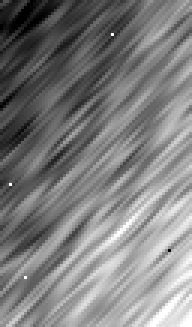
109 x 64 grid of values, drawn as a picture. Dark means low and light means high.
Lone odd cells: 4, 3 higher and 1 lower than their neighbours. Mirror symmetry: none. Slope: up to the bottom right. Ninth with the lowest average: top left.
